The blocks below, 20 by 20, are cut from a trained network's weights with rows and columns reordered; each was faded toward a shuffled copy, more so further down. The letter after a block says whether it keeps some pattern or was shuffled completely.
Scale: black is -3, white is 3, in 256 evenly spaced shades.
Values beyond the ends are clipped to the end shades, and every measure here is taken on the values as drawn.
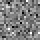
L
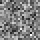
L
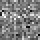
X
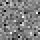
L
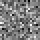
L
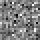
L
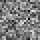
X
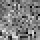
X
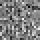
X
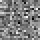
X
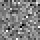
L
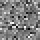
X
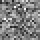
X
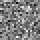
L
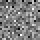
L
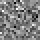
X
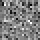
X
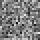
L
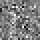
X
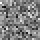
L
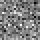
L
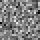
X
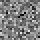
L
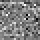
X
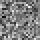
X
